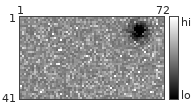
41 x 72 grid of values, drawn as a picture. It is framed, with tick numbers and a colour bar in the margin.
Ninth with the lowest average: top right. Mirror symmetry: none. Histogram: heavy tails on both sides. Dips: one, in the top right. Odd rows or columns: none. Stripes: none.
